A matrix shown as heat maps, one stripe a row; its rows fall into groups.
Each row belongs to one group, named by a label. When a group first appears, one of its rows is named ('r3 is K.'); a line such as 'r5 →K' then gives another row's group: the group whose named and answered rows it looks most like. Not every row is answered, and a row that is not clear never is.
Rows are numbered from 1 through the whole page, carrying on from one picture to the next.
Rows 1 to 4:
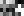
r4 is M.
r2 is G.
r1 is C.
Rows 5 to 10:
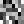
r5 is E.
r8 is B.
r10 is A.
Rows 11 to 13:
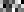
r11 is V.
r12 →E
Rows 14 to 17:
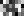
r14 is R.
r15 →V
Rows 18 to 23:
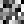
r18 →V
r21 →G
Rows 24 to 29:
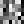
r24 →V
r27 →V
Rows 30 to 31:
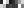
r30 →R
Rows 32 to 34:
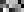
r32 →B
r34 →R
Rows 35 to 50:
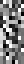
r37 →G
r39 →R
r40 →B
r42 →A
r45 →A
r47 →M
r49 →A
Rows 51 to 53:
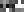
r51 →G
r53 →A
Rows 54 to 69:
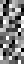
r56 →V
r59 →R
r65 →R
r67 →E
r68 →A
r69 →G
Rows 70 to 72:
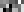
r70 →G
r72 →E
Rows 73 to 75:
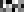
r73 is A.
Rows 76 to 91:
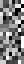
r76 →M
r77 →V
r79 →A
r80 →E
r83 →G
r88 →B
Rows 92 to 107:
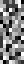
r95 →R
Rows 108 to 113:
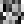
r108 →M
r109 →E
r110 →E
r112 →B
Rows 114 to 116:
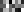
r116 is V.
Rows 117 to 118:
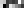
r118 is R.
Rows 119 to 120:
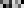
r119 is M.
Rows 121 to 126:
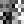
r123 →G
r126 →E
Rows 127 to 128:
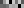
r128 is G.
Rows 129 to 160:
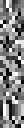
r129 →A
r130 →A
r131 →M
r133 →C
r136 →C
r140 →E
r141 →M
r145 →B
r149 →V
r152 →A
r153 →C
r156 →R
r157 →R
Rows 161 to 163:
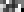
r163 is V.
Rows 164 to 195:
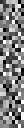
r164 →B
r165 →V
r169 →C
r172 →G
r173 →E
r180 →A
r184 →C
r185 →E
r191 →G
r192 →M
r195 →G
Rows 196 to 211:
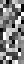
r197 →V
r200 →G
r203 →B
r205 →R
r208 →B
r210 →A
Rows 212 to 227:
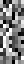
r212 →E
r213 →M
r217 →E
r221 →R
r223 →R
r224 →A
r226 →M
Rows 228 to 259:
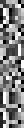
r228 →B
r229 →V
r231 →R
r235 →B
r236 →V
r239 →G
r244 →M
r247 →A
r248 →V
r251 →R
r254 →B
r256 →R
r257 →R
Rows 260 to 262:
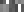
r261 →G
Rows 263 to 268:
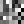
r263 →A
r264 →M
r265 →V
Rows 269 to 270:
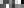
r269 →V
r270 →A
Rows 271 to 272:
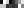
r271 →R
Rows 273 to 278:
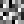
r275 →G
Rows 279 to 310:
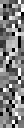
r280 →E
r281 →M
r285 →C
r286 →B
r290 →B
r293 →A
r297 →G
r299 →G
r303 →V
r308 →G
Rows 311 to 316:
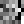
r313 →V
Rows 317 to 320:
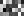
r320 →G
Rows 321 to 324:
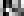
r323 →A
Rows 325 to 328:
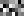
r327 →R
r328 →C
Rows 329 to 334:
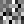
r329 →C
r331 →C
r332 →E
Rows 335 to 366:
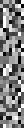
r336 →V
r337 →R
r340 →R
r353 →R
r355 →G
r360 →B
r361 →M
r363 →B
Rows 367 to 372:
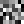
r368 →V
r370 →E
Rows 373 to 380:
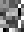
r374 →G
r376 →B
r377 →M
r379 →G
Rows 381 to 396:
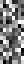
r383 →C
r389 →M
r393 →V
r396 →E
